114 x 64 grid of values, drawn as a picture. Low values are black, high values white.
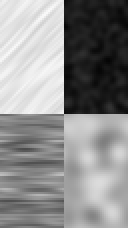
It is made of 2 by 2 panels. Panel 1,1: very high, slanting up to the right, faint in contrast. Panel 1,2: very low, blotchy, faint in contrast. Panel 2,1: middling, streaked across. Panel 2,2: high, smooth.
